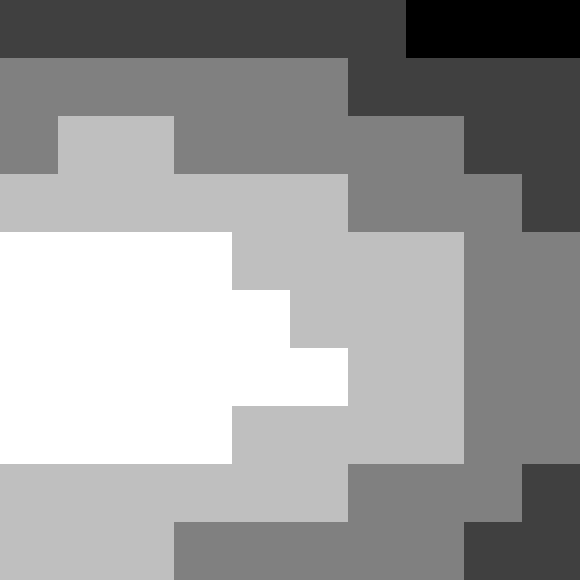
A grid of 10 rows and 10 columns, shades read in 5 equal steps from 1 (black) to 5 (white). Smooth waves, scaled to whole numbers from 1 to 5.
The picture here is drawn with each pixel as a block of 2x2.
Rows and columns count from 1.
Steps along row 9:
same same same same same down same same down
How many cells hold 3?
31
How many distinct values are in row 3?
3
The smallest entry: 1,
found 3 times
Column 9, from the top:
1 2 2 3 3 3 3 3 3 2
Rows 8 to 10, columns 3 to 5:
5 5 4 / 4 4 4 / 4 3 3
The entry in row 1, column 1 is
2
